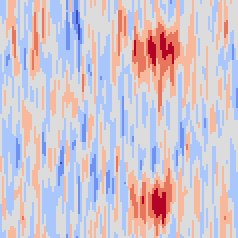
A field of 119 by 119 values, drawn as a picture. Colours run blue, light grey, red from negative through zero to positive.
Two bumps rise from the field. The grain runs up and down. On average the colour sits 50% of the way up the scale.
